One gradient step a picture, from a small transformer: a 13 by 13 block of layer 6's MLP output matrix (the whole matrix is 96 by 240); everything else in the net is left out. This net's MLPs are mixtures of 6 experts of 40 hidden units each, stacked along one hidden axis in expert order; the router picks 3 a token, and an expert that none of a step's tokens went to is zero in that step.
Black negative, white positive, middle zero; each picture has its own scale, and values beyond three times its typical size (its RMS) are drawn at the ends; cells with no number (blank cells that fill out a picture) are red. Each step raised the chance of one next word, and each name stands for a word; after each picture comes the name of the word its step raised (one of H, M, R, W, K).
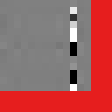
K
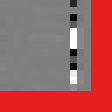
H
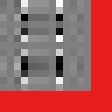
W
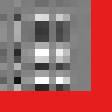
K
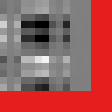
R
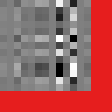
W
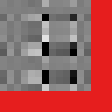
K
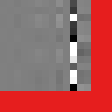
K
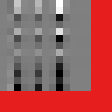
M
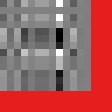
H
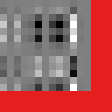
R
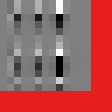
W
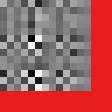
H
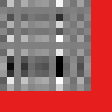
W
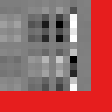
R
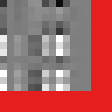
M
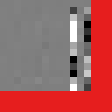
R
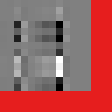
R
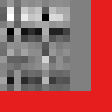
M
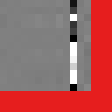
K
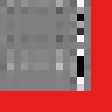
W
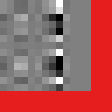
W
